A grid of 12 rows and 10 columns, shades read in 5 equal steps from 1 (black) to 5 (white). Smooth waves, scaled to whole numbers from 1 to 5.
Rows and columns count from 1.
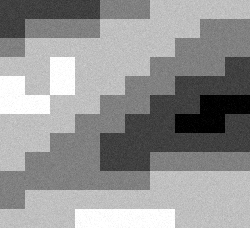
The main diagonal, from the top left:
2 3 4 4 4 3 2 2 3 4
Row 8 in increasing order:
2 2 2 2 2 2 3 3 4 4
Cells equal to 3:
36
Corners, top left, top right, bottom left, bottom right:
2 4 4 4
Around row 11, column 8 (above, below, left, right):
4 4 4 4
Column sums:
43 44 44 42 41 39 40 36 34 34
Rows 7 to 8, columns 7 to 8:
2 1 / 2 2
